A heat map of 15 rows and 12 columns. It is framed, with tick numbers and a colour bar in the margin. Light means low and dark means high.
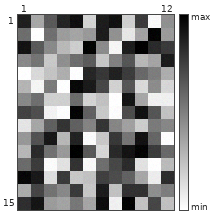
There is no seam. No overall slope runs across the table. The values spread evenly over their range. On average the colour sits 50% of the way up the scale.
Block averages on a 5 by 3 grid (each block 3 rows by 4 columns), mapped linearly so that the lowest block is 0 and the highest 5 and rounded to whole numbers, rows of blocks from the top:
444 / 053 / 223 / 344 / 534
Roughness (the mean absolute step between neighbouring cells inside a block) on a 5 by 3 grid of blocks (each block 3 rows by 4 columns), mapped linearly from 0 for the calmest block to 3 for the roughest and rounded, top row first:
133
020
111
132
122
